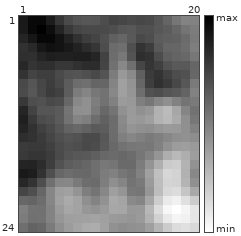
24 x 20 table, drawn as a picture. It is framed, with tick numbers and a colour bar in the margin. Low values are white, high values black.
Slope: up to the top left. Mirror symmetry: none. Ninth with the highest average: top left. Ninth with the lowest average: bottom right. Odd rows or columns: none. Lone odd cells: none.
